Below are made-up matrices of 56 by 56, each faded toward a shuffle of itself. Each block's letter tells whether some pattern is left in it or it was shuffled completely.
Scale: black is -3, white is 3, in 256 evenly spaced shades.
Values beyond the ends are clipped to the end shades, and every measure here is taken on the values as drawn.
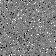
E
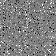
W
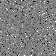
E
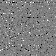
W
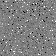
E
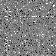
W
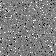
E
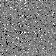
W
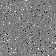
E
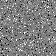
E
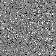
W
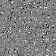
W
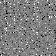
W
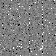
W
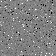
E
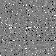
W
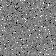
E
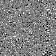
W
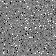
E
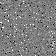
E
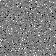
E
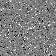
E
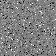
E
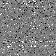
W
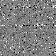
W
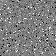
E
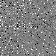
W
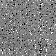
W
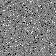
E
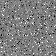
E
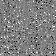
W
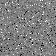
E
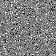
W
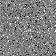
E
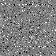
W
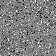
E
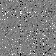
W
